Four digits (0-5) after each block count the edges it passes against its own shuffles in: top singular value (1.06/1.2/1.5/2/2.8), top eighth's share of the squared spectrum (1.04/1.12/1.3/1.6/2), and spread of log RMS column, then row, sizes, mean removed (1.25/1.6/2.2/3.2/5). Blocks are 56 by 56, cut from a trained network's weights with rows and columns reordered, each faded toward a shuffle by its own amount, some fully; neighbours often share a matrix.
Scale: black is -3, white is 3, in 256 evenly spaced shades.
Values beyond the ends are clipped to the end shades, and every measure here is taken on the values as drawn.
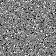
0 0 0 0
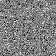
0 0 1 0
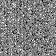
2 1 0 0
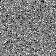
0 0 0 0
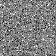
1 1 0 0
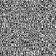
4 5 2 2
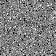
0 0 0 0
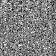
1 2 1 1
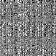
3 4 1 3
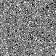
0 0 0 0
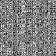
3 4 2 3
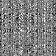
3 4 2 3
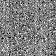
1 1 0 0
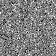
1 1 0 0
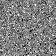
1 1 0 0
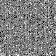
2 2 0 1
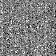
2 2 0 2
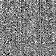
2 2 0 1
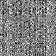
3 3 1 2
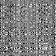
3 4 2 3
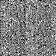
2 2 0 1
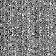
3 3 1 2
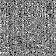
2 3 0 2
